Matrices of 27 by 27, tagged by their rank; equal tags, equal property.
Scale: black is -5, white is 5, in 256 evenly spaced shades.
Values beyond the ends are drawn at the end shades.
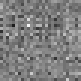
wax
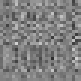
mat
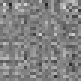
wax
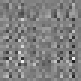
mat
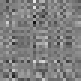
mat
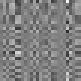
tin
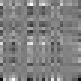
tin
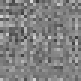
wax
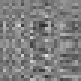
mat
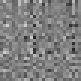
wax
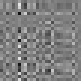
tin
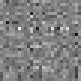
wax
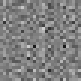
wax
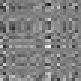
mat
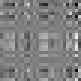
tin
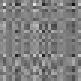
tin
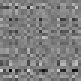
mat
